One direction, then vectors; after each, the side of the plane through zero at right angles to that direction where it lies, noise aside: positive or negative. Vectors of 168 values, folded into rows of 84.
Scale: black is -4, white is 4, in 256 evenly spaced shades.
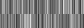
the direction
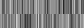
negative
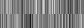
negative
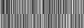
negative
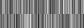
positive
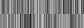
negative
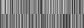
positive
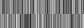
negative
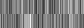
positive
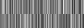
positive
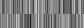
negative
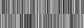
negative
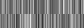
positive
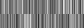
positive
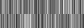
positive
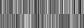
positive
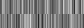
positive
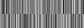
negative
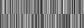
positive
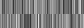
negative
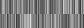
positive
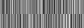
negative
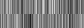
negative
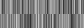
negative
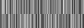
positive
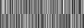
positive
